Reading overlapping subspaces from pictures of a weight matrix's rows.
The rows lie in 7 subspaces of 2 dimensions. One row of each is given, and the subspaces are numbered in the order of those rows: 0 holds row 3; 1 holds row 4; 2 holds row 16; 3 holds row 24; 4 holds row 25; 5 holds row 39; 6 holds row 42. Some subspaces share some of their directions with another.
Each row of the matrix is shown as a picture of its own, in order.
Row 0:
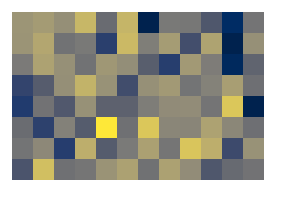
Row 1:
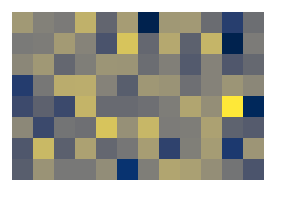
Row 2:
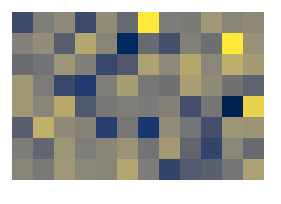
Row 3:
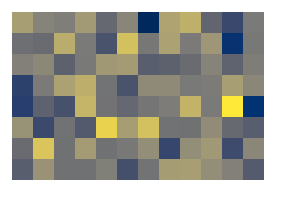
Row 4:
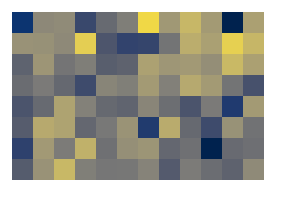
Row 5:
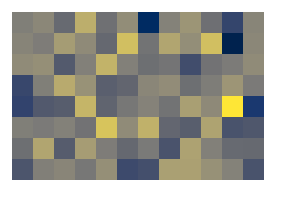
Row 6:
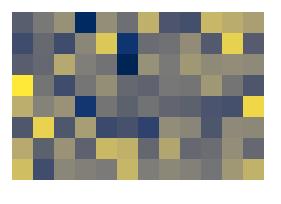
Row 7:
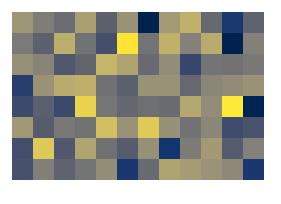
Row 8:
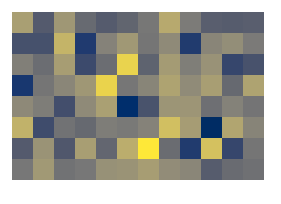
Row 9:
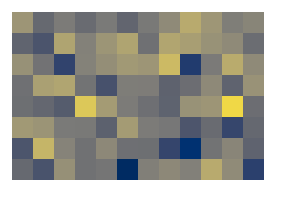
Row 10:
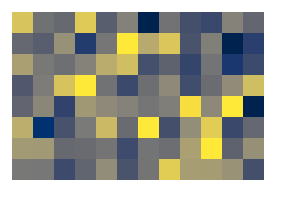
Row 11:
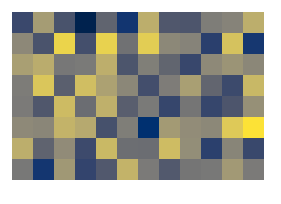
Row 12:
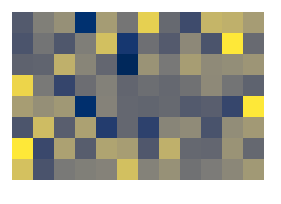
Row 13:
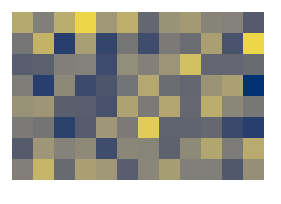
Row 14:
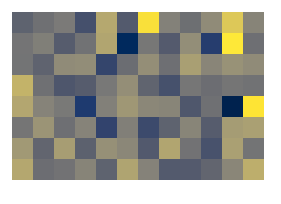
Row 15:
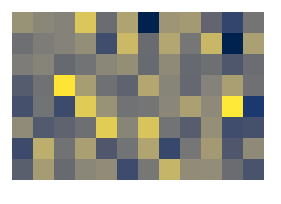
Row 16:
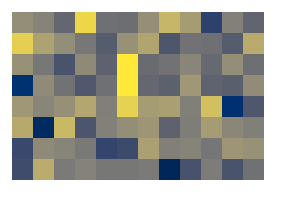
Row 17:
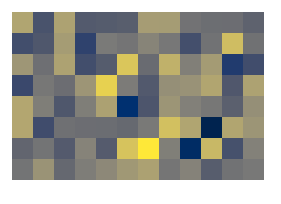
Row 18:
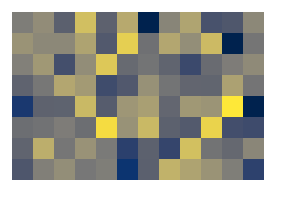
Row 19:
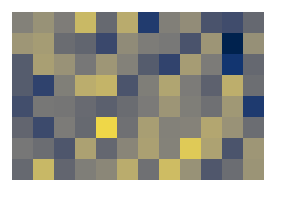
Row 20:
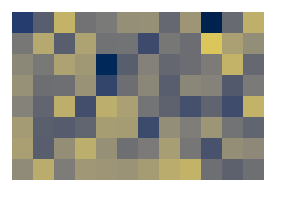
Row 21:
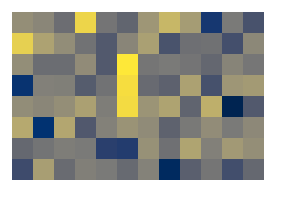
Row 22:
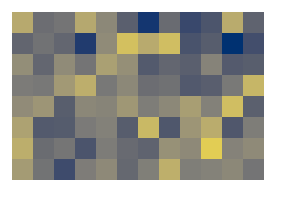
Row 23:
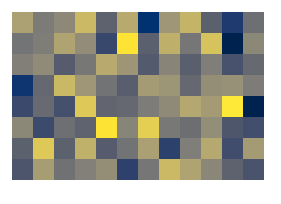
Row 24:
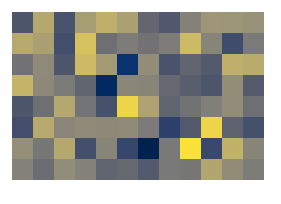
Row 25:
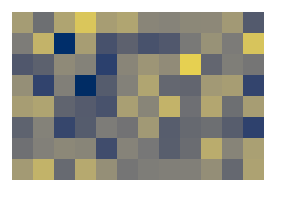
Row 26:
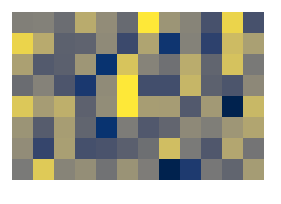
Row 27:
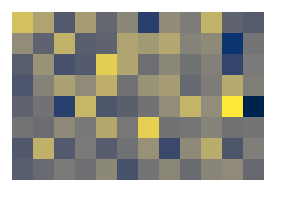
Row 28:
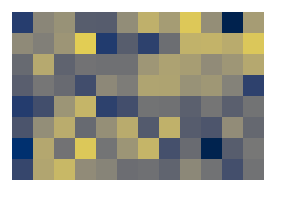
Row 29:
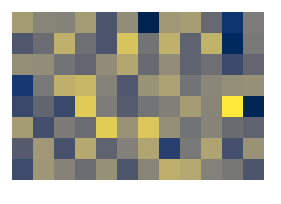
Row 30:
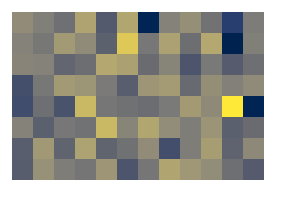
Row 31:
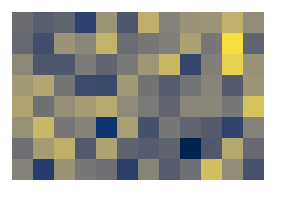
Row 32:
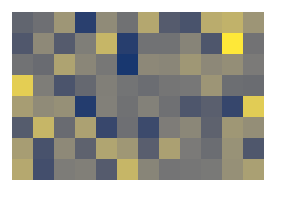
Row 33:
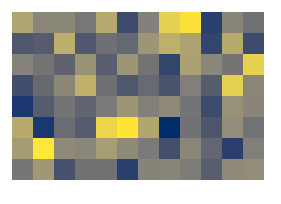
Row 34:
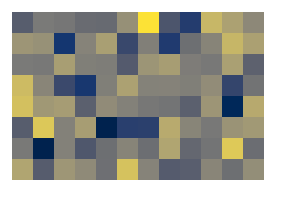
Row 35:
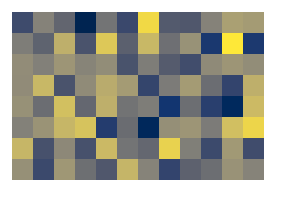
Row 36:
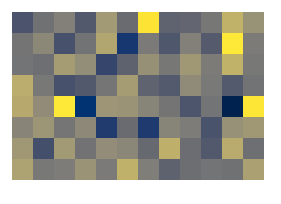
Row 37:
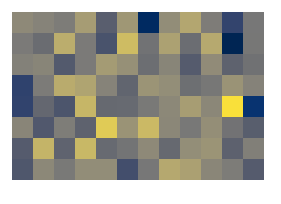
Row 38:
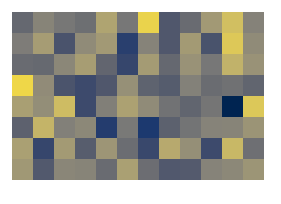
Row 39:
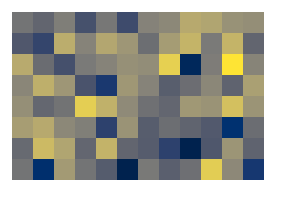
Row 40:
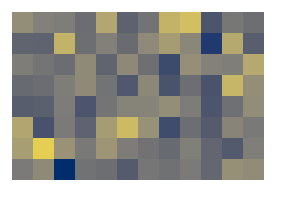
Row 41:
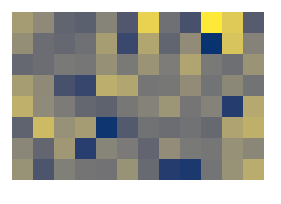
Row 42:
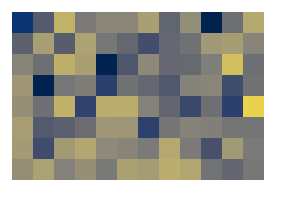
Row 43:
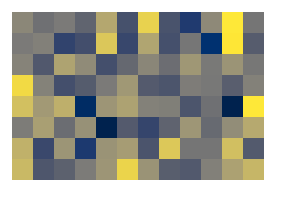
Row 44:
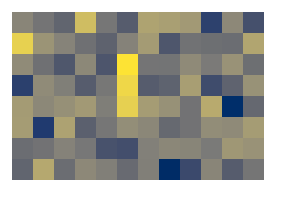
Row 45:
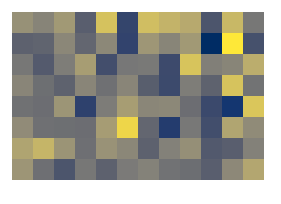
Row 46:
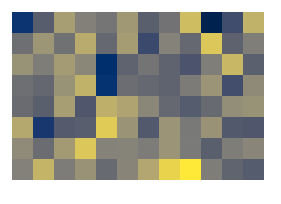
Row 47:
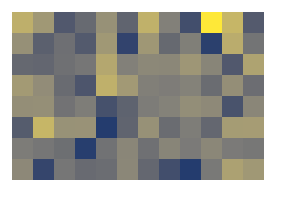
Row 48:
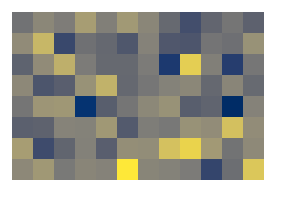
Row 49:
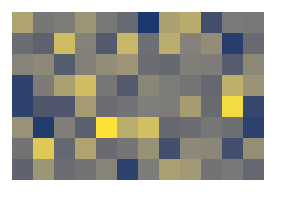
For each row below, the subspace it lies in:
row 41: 6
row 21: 2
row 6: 2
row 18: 3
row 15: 4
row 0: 5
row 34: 0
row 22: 1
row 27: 6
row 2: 1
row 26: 2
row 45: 0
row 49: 0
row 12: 2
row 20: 6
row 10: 1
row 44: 2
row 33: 0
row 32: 2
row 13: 4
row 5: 3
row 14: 0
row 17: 3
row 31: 5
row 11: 4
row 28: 1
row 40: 0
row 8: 3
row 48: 5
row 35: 4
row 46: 6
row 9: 5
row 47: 6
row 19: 5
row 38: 3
